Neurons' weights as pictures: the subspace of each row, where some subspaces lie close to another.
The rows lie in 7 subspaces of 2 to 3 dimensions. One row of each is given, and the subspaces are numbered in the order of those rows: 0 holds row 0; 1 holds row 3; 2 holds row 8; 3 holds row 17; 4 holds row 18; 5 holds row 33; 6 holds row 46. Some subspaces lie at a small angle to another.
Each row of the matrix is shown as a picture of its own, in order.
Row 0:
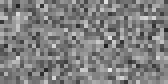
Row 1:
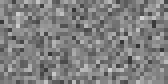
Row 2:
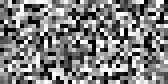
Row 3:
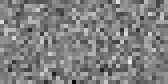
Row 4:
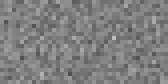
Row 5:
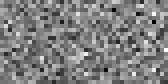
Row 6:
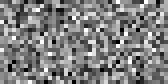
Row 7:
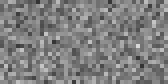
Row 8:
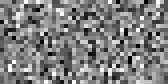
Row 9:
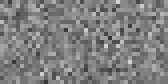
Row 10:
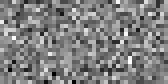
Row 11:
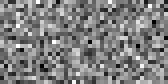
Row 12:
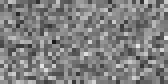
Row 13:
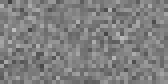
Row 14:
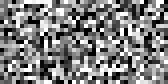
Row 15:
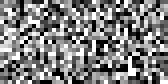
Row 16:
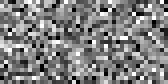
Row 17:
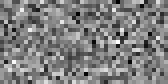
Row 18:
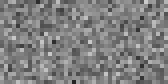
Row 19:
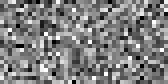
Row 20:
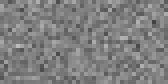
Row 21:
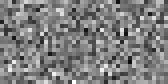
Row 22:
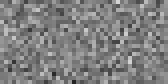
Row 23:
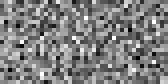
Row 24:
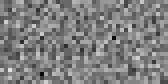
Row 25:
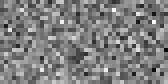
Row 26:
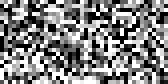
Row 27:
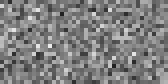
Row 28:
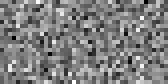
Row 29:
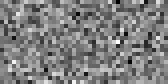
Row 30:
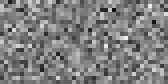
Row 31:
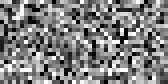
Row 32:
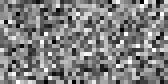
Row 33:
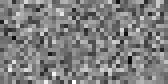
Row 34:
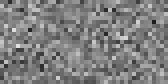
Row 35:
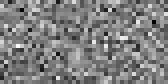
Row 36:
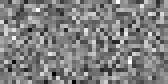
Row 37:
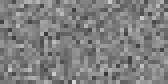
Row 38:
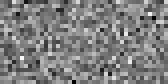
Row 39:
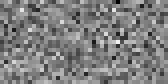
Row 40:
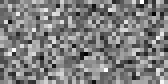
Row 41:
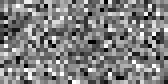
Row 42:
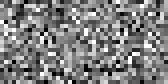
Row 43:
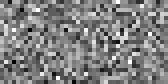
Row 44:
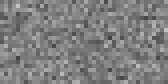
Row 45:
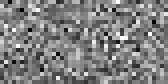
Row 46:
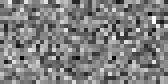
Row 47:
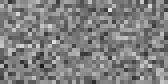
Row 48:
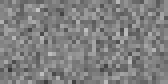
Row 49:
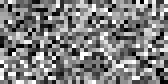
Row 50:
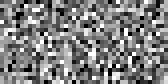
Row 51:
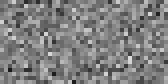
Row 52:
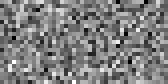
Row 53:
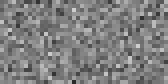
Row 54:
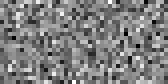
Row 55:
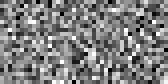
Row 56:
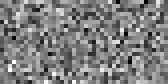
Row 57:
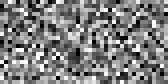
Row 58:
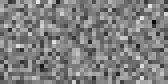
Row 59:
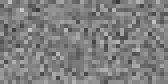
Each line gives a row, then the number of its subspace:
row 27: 4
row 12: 3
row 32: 2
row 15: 6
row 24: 6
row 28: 4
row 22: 5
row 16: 6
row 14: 1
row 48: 6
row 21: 6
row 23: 6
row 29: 3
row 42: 0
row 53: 0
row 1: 0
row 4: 6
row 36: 5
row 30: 0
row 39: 3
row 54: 3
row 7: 2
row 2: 1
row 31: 3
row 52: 4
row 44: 0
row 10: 5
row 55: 3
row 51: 0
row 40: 2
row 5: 3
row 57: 4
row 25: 3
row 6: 4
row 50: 2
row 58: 4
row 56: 2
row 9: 0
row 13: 4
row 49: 2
